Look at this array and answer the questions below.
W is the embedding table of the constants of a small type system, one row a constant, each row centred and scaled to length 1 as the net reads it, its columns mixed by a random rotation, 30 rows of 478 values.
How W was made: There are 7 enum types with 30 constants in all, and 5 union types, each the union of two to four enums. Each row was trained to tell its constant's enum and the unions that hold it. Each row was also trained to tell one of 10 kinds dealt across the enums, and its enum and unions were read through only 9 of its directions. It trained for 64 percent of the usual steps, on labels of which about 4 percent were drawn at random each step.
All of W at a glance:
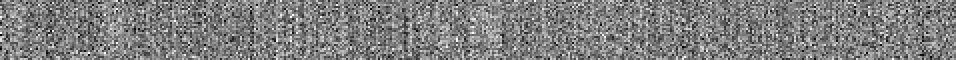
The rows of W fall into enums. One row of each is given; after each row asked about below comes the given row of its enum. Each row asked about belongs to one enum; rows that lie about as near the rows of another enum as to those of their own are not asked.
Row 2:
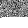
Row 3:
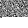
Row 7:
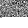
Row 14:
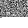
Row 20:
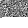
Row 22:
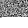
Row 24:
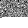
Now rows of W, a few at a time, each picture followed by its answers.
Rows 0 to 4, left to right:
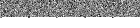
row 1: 22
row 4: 2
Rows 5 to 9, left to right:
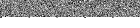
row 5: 3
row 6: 3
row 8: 20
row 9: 22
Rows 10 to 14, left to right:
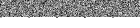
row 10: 22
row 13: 20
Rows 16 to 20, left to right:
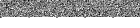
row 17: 2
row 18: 20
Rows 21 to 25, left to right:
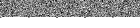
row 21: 2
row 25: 20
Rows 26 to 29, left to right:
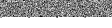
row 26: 7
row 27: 14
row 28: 22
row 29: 3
